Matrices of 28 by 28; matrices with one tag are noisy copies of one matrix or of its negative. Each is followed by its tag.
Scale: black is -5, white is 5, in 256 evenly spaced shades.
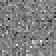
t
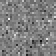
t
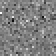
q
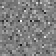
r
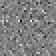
r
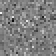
q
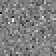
q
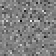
r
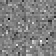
t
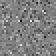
r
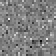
t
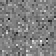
t
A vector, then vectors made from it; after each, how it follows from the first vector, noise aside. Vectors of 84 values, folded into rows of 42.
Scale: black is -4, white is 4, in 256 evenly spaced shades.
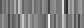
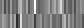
reversed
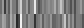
reversed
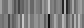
sign-scrambled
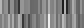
sign-scrambled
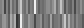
reversed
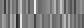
reversed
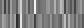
reversed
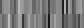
sign-scrambled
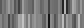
sign-scrambled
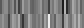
sign-scrambled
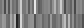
reversed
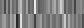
reversed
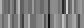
sign-scrambled
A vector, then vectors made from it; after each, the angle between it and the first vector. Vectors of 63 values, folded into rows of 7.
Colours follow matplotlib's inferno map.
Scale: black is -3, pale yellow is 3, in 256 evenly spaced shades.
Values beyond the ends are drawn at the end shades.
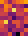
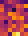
nearly opposite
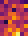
nearly opposite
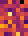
partly opposed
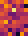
nearly parallel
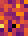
partly aligned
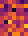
nearly opposite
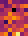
nearly opposite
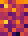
nearly parallel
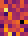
orthogonal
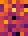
nearly parallel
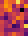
orthogonal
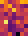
nearly parallel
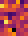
orthogonal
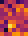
partly opposed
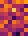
nearly parallel
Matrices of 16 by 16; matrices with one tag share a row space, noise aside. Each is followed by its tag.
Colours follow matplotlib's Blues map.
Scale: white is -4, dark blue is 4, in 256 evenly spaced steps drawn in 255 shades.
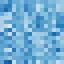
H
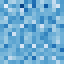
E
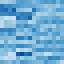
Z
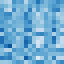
H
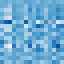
H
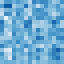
H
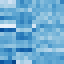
Z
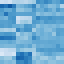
Z
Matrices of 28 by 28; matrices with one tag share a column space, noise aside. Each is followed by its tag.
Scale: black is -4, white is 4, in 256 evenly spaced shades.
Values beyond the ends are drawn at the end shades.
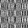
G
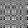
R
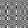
R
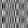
G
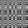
R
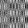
G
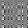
R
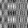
G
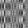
G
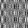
G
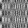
G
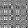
R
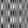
G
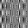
G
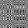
R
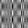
G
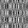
G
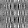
G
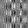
G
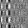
G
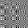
R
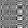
R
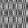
G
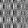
G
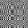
R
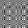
R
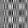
G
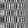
G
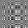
R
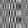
G
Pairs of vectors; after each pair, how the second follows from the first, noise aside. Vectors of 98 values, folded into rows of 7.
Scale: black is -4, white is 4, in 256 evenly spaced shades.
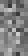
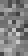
copied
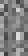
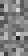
sign-scrambled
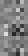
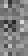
reversed
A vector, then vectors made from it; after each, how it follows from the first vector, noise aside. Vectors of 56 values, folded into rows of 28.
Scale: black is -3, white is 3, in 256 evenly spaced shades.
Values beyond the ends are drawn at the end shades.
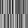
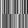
wrapped around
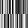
scaled up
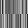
wrapped around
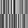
negated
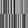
negated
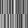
copied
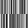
wrapped around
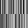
wrapped around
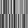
negated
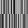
negated
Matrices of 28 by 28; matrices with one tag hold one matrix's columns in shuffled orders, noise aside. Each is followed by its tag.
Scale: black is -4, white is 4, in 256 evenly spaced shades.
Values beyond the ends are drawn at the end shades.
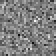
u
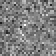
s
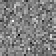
u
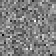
u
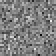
u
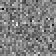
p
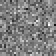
p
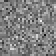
u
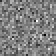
u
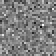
s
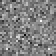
u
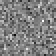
u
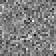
u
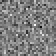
s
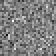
u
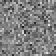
s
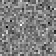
s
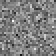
u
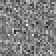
s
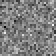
s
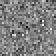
s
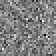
u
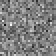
p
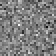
s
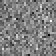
u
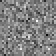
u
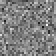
s
